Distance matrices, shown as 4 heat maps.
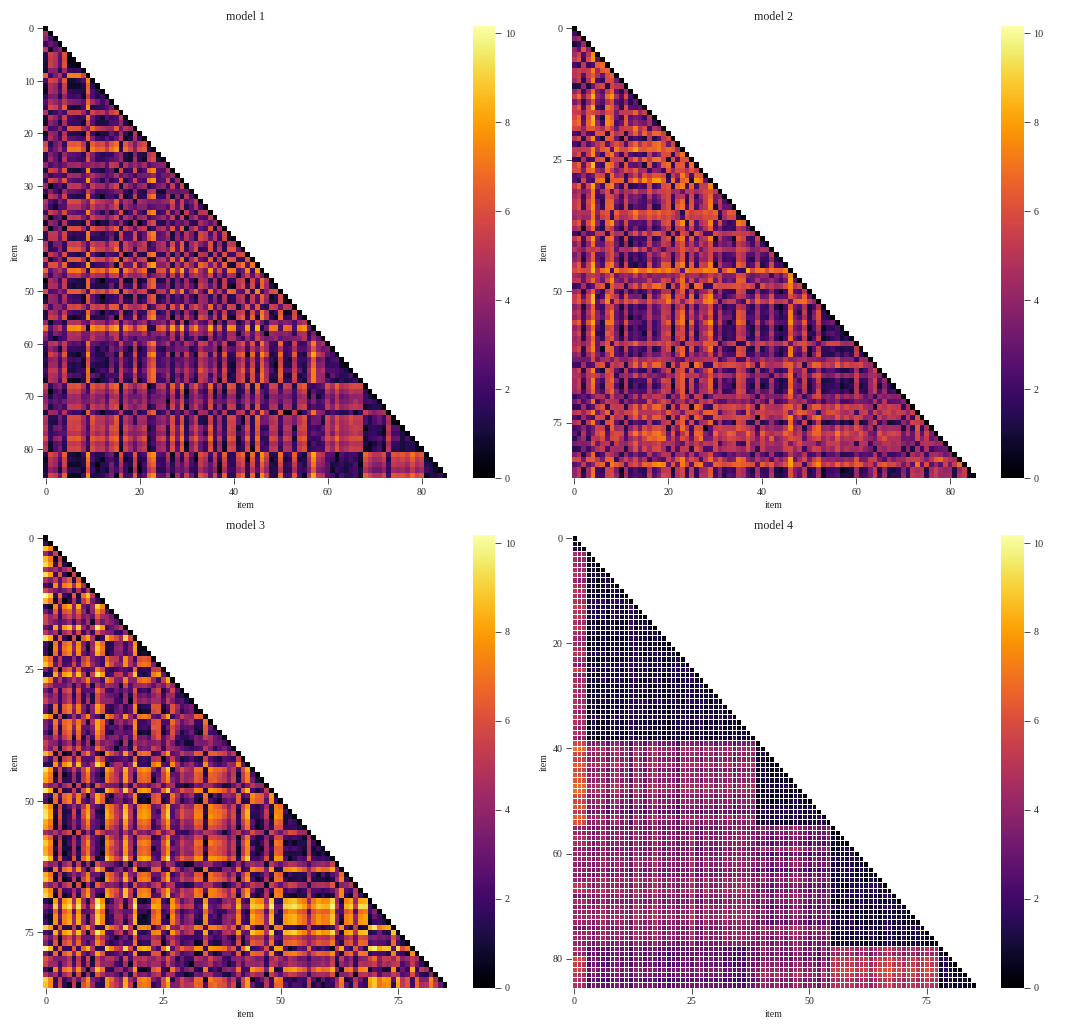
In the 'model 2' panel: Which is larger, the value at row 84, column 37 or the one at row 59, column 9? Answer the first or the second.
the second
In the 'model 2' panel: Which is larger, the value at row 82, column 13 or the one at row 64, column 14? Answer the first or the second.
the first
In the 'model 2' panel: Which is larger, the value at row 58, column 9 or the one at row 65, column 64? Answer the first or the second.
the second
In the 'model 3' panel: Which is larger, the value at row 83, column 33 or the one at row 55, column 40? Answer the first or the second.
the second
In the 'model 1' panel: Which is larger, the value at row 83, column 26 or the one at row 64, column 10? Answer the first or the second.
the first
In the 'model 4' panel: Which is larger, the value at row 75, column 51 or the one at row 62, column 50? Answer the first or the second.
the first
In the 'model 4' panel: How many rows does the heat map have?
86
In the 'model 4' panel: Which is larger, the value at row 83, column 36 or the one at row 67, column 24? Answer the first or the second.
the second
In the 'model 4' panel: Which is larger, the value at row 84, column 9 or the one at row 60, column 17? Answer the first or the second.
the second
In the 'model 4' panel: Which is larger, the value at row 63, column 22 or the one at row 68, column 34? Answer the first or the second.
the second
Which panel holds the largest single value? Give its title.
model 3
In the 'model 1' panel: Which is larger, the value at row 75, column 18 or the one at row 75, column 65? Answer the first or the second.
the second
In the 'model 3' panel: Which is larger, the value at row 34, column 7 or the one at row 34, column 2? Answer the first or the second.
the first
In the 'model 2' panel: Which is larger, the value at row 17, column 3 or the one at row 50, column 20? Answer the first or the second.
the first
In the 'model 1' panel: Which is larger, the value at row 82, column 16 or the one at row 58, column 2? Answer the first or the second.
the first
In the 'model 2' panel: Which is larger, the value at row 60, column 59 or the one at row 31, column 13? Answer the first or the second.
the second
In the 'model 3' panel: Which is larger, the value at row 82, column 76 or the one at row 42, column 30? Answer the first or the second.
the first
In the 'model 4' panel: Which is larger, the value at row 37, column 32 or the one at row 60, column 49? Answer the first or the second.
the second
